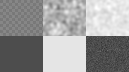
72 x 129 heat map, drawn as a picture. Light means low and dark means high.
The table splits into 2 rows of 3 panels. Panel 1,1: middling, checkered, faint in contrast. Panel 1,2: low, blotchy. Panel 1,3: very low, blotchy, faint in contrast. Panel 2,1: high, flat. Panel 2,2: very low, flat. Panel 2,3: high, fine-grained, faint in contrast.
